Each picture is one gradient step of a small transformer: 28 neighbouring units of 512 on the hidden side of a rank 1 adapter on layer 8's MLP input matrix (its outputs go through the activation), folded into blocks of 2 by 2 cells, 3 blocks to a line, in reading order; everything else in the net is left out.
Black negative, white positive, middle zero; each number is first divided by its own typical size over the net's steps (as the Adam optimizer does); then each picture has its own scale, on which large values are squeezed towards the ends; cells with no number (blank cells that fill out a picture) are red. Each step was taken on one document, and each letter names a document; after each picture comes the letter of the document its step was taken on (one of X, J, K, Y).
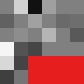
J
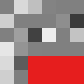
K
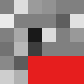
K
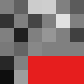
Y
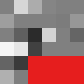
K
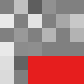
J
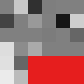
J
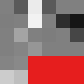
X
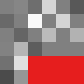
Y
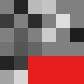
Y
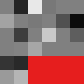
X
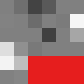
J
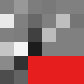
K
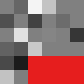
Y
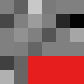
X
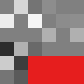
J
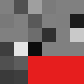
K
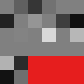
X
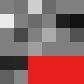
X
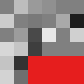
K
